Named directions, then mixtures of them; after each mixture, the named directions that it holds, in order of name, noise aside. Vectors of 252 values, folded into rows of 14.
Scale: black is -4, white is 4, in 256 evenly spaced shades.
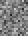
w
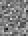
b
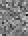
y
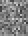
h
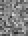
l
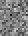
w, y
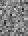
l, w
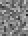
b, y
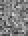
l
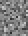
b, y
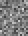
w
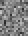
l, w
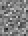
b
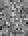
h, l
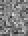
l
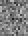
h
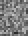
b, l
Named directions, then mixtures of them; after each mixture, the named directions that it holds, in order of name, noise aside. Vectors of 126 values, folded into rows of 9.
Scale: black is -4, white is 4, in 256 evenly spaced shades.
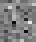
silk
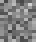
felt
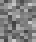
felt, silk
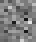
felt, silk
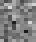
felt, silk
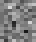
felt, silk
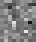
felt, silk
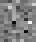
silk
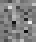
silk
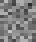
felt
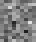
felt, silk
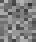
felt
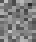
felt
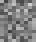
felt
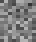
felt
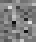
silk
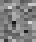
felt, silk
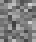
felt, silk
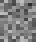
felt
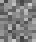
felt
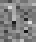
silk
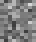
felt, silk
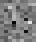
silk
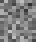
felt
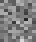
felt, silk
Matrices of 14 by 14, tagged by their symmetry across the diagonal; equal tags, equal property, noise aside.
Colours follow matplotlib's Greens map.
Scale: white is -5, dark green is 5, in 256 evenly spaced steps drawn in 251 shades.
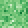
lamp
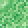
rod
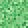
rod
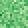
lamp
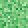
lamp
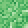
rod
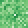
rod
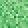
lamp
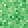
rod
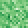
lamp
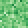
lamp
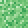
rod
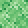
rod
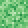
rod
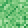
rod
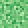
lamp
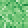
lamp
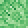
rod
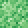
rod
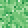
lamp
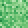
lamp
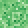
rod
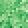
lamp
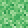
rod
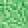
lamp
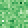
lamp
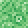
rod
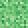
lamp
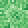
rod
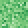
lamp
